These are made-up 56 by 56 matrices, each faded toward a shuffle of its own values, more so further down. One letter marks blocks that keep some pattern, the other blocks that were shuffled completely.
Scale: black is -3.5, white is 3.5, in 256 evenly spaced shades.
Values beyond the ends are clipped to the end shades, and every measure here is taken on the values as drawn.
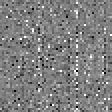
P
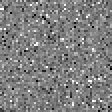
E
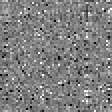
P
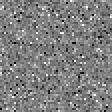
E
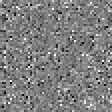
P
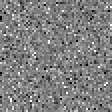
E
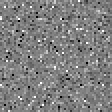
E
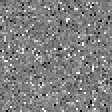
E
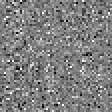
P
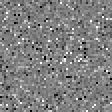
E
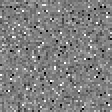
E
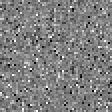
E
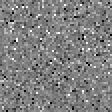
E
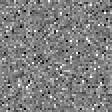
E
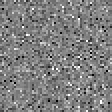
P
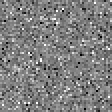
E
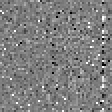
P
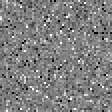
E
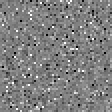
E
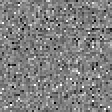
P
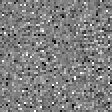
P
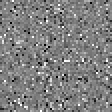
P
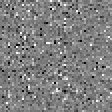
P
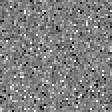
E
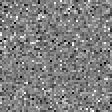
P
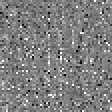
P
